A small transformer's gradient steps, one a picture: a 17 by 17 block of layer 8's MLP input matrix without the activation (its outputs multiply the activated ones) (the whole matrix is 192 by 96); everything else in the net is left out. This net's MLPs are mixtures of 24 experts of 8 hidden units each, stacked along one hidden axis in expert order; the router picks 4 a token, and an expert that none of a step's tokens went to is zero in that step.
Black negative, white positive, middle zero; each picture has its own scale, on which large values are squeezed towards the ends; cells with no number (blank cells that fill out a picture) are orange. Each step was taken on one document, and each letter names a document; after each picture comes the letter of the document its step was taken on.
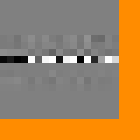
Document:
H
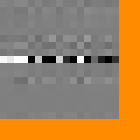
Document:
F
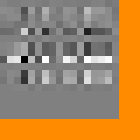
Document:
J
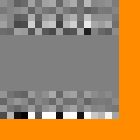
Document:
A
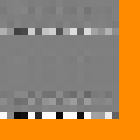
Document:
A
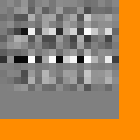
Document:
F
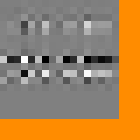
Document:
J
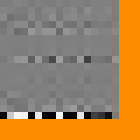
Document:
A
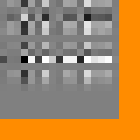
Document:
J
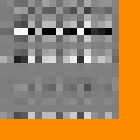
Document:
F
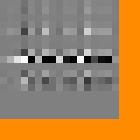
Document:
J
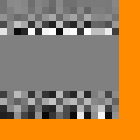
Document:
A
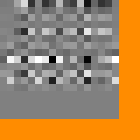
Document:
J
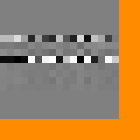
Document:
H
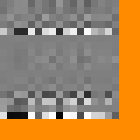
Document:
A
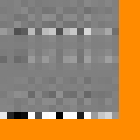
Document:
A
